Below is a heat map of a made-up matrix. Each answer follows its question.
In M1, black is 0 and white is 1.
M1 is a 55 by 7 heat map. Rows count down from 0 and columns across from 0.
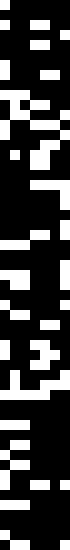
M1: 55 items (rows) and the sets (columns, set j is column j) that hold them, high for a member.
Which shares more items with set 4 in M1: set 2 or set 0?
set 0
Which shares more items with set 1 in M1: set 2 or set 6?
set 2
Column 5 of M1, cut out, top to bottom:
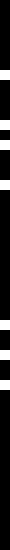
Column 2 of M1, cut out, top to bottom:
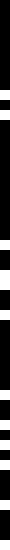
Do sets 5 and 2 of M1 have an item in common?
no
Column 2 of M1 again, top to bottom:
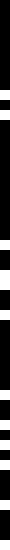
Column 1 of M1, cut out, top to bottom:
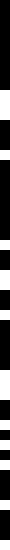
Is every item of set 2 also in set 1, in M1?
yes
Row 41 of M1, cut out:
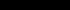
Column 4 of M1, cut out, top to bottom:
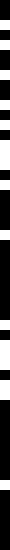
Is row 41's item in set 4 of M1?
no
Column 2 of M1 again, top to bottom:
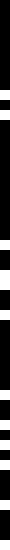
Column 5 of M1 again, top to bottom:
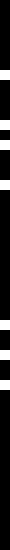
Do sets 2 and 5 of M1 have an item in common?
no
